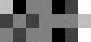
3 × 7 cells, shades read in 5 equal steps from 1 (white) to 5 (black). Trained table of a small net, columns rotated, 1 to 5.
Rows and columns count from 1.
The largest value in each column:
4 5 4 3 5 4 2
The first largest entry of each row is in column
2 1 5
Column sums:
9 12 10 9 13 11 4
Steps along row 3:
up down same up down down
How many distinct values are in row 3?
4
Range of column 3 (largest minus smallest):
1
